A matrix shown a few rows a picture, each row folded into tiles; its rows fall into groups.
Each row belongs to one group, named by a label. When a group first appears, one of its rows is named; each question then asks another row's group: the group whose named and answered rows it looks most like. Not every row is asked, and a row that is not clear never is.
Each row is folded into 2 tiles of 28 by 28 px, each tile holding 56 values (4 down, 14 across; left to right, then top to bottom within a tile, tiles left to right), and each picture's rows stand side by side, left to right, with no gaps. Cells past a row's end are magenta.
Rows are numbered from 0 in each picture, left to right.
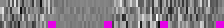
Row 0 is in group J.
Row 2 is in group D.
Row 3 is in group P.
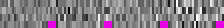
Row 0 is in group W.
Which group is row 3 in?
D
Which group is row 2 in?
D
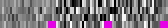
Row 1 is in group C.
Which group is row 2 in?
P
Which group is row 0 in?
J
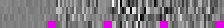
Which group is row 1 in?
J
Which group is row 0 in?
D
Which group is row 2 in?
C
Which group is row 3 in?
P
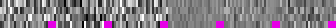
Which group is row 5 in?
C
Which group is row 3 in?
J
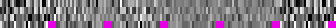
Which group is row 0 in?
C
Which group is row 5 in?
C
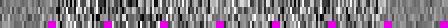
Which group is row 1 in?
P
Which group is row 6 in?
J
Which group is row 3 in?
J
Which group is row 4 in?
D
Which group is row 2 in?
C
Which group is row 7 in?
W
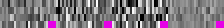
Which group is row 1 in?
P
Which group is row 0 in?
C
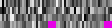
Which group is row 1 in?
C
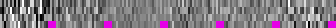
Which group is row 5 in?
D
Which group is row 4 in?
D
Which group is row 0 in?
P
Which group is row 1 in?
P
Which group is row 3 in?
J
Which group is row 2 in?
J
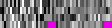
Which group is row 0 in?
P
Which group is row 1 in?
W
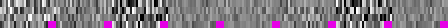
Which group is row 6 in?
C
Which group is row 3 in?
W
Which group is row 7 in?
W
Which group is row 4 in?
J
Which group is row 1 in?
J
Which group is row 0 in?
D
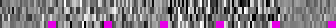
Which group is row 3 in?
P
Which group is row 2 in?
J
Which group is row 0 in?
W
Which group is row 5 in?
D
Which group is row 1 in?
D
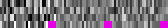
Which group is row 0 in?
C
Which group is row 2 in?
P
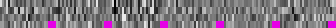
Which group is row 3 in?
C
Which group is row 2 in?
P
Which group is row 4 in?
W
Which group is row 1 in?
P
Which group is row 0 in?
C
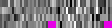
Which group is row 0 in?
W
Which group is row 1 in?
P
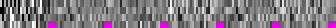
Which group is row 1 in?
W
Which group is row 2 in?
C
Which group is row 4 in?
W
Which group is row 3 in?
J
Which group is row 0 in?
P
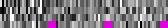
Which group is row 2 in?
D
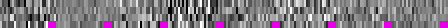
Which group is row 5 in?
D
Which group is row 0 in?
C
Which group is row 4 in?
W
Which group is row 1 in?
W
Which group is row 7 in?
J
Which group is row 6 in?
J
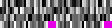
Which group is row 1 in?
C
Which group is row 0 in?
C
